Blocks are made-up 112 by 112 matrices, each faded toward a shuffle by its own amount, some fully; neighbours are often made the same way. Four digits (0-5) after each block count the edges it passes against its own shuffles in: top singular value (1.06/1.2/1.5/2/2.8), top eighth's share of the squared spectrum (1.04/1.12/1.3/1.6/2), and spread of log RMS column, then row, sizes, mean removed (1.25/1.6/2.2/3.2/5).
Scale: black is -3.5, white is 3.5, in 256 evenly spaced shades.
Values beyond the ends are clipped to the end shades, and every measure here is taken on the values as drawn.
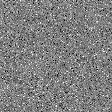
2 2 1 0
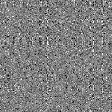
4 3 3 2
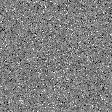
1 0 0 0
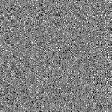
4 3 2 2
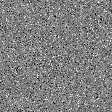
0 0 0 0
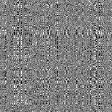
5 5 4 3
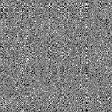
4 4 3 2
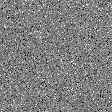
0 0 0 0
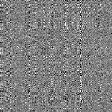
5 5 4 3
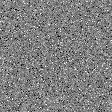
0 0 0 0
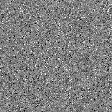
3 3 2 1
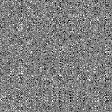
4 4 3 2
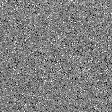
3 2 1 0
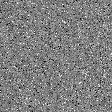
1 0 0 0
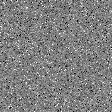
1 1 0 0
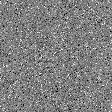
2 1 0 0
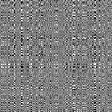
5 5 4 4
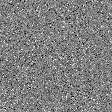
0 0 0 0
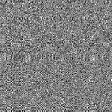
4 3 2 2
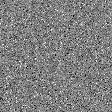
1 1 0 0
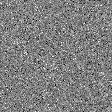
2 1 0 0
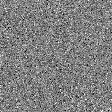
2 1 0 0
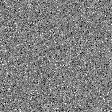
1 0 0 0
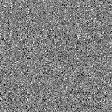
4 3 1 1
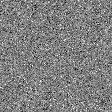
0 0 0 0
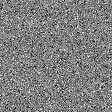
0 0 0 0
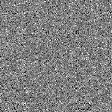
4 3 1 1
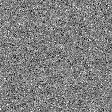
2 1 0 0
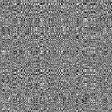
5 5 4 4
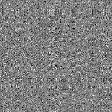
4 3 2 2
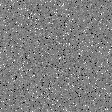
0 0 0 0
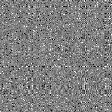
5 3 2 2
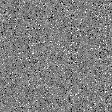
1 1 2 0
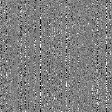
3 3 4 0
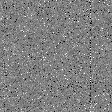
2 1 1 0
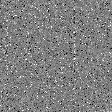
1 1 1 0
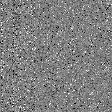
1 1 2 0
